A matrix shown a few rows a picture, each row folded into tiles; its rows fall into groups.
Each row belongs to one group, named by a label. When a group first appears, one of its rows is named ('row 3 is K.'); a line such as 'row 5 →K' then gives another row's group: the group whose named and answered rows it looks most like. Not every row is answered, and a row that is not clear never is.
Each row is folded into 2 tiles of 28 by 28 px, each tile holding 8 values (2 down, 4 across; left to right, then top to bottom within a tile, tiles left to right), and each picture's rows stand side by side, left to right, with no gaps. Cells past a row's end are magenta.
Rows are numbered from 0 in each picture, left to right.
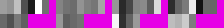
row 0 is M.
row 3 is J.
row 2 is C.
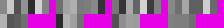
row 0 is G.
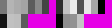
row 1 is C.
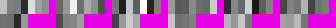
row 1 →C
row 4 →J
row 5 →J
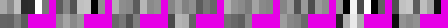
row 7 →C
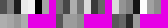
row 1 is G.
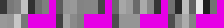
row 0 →J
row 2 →C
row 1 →C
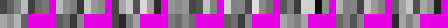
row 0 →J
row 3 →M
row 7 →C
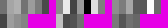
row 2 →M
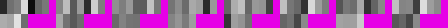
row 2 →M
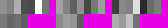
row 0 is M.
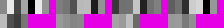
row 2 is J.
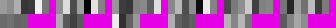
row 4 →J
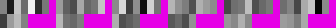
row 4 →J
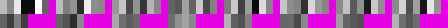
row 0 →M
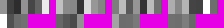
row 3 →M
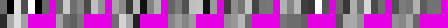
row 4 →J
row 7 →J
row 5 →M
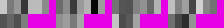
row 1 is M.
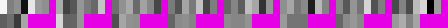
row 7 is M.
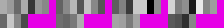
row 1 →C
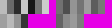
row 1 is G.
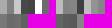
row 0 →M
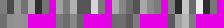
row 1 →M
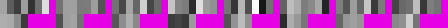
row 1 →C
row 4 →G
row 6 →G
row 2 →G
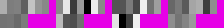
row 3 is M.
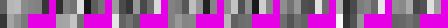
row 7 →M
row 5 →M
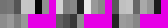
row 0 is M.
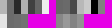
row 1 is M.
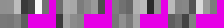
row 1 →C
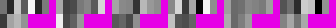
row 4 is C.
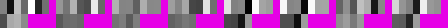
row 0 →G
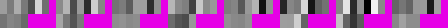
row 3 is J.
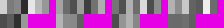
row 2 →G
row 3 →M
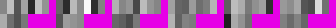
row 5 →M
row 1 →G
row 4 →C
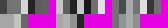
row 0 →J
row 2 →G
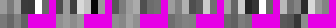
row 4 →M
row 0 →M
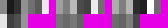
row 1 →M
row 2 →M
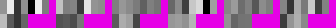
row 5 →G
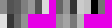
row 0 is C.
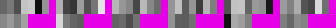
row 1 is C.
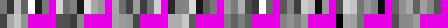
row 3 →J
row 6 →C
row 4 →M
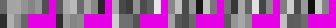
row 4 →G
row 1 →C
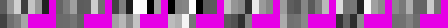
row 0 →C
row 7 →M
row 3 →J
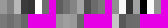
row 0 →M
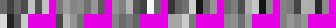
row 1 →C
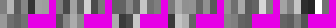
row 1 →G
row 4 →M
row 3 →C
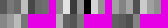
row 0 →J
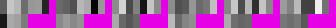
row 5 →M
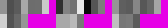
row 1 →J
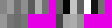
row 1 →G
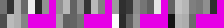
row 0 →G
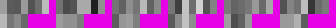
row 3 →G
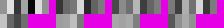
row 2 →J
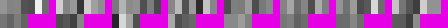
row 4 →J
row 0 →M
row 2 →C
